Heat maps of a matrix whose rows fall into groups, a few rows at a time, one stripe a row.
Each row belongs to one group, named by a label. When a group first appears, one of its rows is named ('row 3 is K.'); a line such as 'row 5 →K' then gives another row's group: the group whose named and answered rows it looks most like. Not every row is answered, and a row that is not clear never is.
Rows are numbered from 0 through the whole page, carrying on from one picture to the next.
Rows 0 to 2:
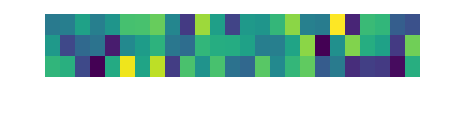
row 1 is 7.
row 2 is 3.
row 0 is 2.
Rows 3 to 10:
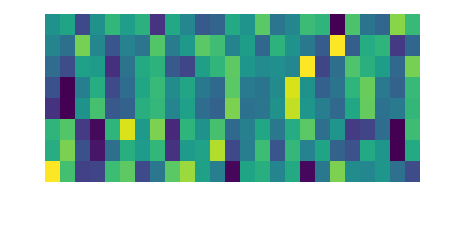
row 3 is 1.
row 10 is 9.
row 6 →7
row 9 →3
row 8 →3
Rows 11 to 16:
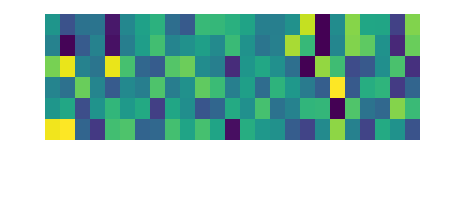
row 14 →2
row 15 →1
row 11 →7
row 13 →9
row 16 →9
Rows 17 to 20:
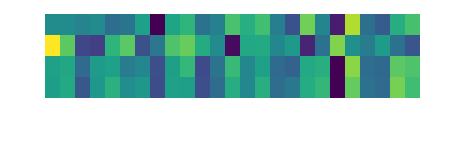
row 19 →1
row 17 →1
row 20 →1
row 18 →9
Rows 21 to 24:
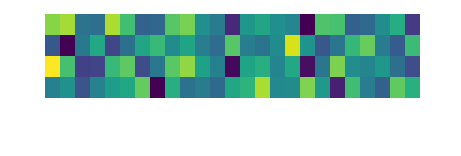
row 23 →9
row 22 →7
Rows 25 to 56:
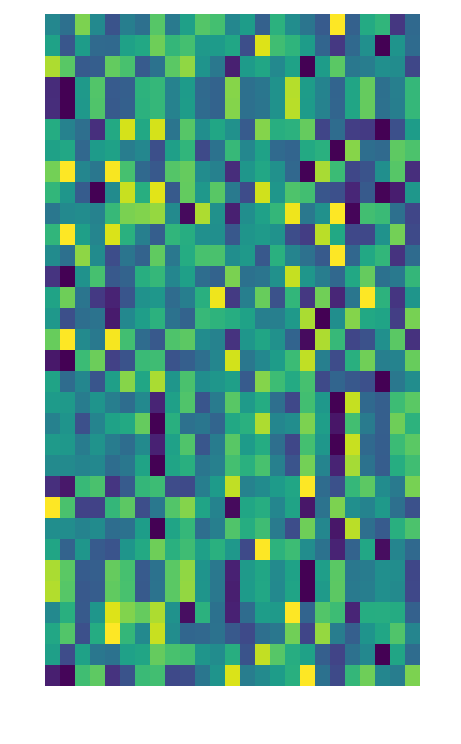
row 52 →9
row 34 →2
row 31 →1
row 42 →3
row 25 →2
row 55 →3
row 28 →7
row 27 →9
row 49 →1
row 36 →2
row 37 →7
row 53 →2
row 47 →7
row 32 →9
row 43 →1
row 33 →3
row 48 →9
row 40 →9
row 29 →7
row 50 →3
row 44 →1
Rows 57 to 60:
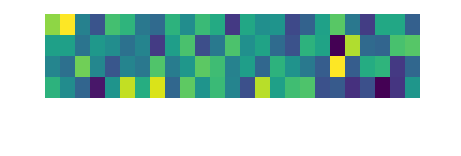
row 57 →9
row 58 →1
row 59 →2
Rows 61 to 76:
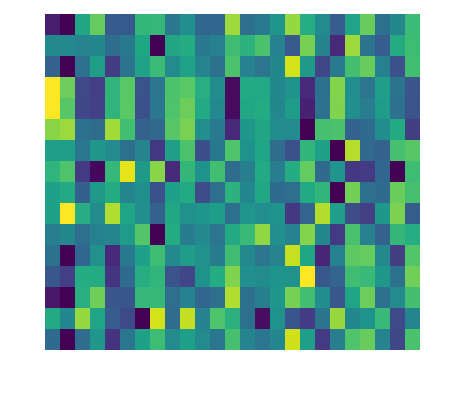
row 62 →1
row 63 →7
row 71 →1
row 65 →9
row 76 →7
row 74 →7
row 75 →2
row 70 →9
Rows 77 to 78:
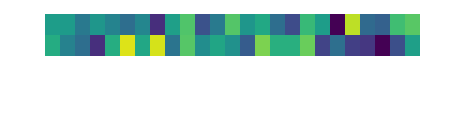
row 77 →1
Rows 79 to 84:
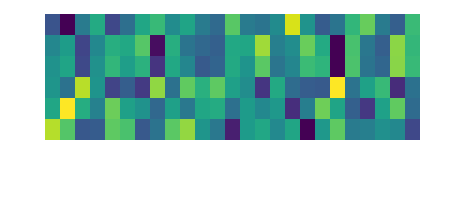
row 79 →7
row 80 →1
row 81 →1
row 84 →9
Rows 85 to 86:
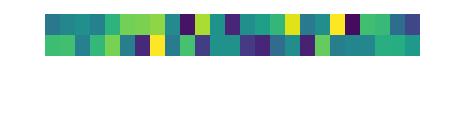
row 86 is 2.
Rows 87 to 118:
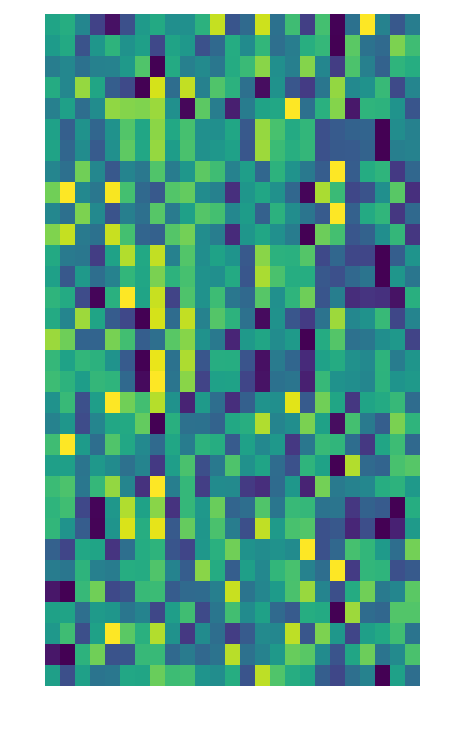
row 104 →2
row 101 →2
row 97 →9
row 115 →1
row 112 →7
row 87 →3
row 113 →2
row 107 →9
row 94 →2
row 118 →3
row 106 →1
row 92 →3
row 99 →3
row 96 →2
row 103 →2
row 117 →7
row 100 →3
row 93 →3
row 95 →9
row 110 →3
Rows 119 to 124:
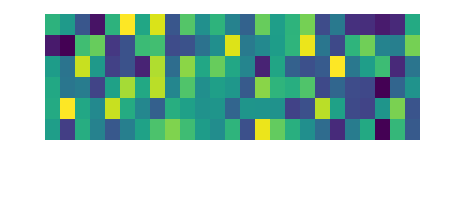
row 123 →9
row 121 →2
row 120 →7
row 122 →3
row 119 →3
